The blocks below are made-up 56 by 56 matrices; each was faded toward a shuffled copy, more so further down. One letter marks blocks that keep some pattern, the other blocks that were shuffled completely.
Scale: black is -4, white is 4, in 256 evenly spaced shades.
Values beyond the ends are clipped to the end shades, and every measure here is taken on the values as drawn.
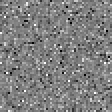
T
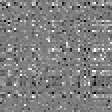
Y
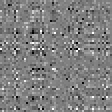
Y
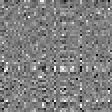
Y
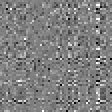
Y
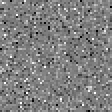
T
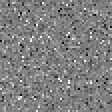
T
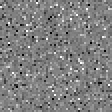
T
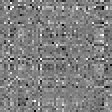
Y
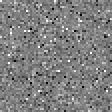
T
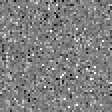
T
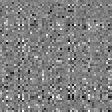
Y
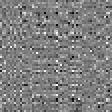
Y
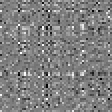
Y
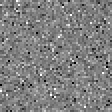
T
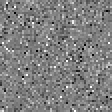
T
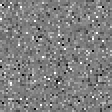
T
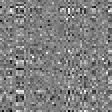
Y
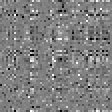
Y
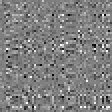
Y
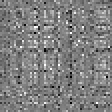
Y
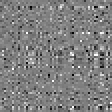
Y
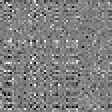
Y
